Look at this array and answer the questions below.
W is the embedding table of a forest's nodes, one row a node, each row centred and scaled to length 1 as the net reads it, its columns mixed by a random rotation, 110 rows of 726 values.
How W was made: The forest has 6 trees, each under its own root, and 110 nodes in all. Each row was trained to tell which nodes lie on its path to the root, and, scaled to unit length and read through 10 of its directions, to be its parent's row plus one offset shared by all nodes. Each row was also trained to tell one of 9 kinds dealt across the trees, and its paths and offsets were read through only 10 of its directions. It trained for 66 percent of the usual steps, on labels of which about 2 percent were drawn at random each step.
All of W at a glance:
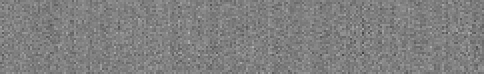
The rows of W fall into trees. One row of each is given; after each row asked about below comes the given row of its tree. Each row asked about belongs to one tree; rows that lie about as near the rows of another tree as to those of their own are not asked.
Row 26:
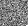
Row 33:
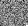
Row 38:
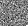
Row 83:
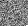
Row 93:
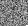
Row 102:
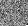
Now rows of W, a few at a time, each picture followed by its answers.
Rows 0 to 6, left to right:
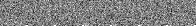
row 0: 83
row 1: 33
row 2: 26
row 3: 102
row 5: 83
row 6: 26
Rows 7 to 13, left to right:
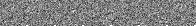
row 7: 38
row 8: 38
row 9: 93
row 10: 38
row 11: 83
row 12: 102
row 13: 38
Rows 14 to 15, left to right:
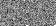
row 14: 102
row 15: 38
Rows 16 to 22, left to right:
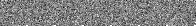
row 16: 33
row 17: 83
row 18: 83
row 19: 38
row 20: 102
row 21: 33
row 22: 102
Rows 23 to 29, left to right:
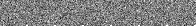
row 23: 26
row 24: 93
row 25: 83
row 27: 38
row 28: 38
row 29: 26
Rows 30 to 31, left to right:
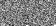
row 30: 102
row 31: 33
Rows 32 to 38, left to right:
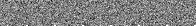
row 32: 102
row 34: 102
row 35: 83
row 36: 33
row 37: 26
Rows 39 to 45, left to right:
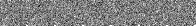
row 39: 102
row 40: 102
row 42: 83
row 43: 33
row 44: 93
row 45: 26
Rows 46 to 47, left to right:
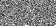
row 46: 33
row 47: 38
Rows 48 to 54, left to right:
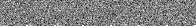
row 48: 102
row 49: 102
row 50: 102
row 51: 26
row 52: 33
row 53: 33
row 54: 83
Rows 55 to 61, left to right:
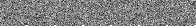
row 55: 83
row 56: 38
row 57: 26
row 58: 83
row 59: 102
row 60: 38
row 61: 26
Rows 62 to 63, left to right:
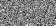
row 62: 33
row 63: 102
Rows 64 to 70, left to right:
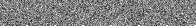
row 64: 26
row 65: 38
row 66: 93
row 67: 93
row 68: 102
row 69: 26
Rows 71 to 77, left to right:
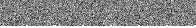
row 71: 26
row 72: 83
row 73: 26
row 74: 38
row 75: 102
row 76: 93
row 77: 26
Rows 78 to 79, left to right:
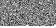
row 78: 26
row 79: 33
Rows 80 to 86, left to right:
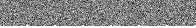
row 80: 26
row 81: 83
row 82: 83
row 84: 102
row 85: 102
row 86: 93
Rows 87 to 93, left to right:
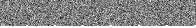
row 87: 102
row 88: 26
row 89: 83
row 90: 33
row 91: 26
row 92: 83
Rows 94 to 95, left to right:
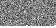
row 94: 83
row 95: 26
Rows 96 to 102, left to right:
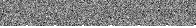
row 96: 26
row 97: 102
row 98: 38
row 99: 83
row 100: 83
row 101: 102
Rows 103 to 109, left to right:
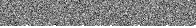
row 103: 26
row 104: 83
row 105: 33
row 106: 93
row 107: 26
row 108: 38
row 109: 83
